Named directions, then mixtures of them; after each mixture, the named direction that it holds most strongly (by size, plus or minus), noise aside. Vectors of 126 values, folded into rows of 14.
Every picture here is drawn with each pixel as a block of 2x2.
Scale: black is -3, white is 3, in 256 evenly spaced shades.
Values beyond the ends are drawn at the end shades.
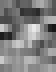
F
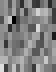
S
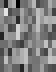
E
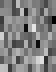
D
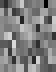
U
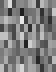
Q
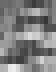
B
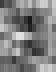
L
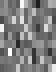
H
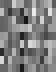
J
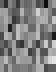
E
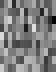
D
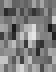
F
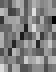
D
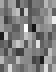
D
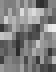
F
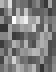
L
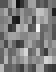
E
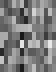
J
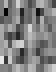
E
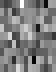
U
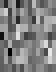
E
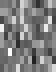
H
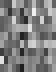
J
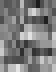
B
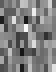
J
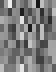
Q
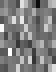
H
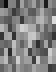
U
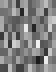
D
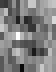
L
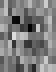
L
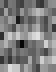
B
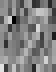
S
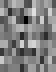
J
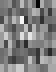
Q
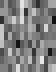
H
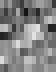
F
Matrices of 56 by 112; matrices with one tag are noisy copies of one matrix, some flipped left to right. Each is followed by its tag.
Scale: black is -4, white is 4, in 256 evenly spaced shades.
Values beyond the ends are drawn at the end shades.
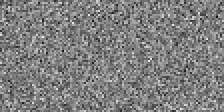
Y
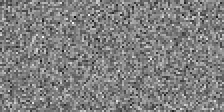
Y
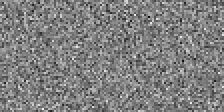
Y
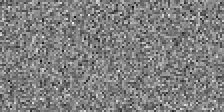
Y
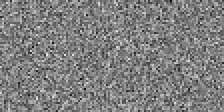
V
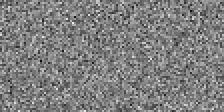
Y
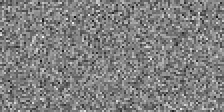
Y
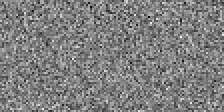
Y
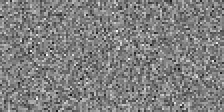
V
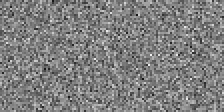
V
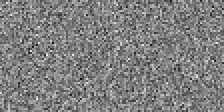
V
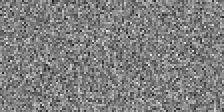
V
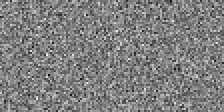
V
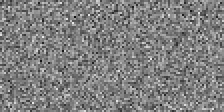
Y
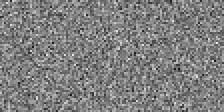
V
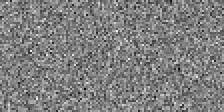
V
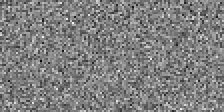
Y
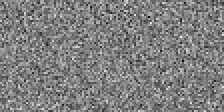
Y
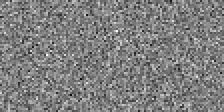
V
